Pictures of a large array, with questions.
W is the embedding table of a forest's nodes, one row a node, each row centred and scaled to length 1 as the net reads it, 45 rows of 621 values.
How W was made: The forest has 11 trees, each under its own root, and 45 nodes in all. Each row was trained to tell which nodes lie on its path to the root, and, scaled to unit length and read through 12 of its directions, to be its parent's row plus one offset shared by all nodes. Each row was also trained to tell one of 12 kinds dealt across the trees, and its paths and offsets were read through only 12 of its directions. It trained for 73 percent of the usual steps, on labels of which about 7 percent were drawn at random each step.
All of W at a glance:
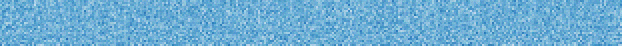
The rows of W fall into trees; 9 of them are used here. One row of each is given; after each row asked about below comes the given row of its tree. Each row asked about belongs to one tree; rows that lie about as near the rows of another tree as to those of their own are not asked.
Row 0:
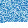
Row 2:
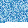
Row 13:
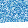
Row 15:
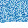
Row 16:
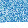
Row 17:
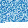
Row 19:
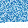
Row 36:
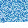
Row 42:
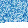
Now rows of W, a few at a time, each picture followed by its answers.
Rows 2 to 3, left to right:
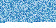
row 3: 16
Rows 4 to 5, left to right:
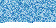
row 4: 13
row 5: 0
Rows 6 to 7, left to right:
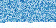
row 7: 13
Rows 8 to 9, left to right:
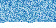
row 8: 36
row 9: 19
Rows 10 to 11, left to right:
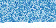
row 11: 17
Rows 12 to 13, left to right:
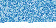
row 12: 36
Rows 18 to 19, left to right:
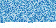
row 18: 0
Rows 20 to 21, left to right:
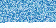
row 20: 2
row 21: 0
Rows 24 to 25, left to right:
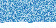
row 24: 13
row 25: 2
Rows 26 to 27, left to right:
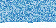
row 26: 19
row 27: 19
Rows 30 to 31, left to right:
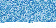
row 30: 0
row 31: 17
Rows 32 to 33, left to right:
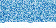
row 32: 13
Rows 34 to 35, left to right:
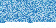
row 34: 15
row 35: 0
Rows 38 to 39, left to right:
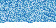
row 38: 36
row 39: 19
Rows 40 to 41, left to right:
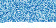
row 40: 13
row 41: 17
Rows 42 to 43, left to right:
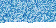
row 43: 19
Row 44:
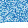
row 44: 2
